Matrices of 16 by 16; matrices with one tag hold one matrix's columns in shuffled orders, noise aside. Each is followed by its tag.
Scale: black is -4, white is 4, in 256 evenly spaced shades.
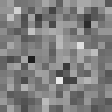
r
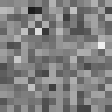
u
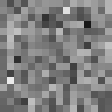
r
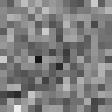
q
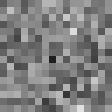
q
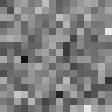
q
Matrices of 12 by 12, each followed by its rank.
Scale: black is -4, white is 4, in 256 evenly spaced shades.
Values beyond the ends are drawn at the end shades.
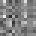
two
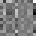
two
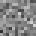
full rank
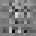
two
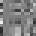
two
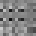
two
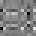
two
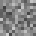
full rank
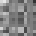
two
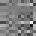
two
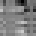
two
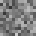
full rank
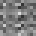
two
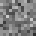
full rank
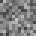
full rank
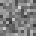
full rank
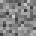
full rank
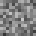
full rank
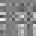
two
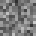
full rank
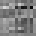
two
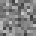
full rank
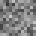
full rank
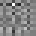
two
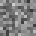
full rank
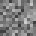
full rank
